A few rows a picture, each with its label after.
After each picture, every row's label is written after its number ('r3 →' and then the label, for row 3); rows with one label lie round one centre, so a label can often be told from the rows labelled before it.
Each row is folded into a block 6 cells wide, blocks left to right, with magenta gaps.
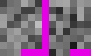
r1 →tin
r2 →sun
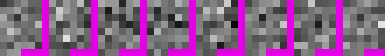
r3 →tin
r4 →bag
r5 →sun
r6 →sun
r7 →bag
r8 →tin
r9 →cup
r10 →tin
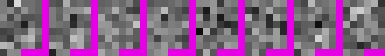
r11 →cup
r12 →cup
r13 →tin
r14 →tin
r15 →sun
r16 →sun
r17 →cup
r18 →bag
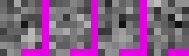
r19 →cup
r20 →tin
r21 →cup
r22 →sun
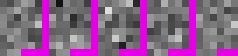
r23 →tin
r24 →cup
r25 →bag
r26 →cup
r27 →tin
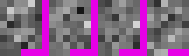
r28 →bag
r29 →tin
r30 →tin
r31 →cup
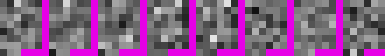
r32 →cup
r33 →cup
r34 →cup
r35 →bag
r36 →bag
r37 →sun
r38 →tin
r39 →sun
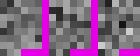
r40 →cup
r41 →sun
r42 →cup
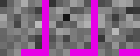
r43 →tin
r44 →tin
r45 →tin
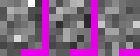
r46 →bag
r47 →bag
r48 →tin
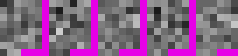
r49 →cup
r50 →sun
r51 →tin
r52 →sun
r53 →tin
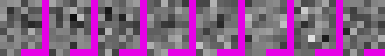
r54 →sun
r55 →sun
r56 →sun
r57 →cup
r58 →cup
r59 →tin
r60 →bag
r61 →sun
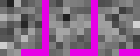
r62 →cup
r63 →tin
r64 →tin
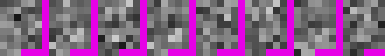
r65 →tin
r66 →cup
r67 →bag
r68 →cup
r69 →sun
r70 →bag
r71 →cup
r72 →bag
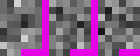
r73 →cup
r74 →sun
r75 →sun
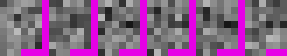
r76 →tin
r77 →cup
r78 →sun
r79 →sun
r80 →sun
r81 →cup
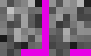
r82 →bag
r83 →bag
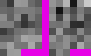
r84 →cup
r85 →sun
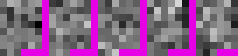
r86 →sun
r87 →tin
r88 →cup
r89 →bag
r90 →bag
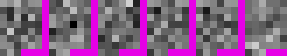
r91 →sun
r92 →cup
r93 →bag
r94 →sun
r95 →sun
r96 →cup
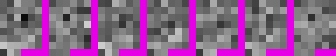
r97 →cup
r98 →tin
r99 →cup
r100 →cup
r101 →cup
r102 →cup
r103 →tin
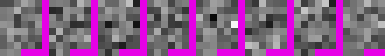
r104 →tin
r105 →sun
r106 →bag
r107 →sun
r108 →tin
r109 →cup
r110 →bag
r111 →tin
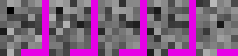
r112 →sun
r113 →sun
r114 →sun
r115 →sun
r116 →cup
